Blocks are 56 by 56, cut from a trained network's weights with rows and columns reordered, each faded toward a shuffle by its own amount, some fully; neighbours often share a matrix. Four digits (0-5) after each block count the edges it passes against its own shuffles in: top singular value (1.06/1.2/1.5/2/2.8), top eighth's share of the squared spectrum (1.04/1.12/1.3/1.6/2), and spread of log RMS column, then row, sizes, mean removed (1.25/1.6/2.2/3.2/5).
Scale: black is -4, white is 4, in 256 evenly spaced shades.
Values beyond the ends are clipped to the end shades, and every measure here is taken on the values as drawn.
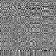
4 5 2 3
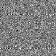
3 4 1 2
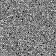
0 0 0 0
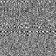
4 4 1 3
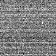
4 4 1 2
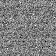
1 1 0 0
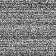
4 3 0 1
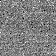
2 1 0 0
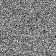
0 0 0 0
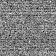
3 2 0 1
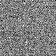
0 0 0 0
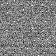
2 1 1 0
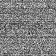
3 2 0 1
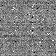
2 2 1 0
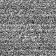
3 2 0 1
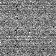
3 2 1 0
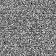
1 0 0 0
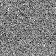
0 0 0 0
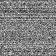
3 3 0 1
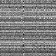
5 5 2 4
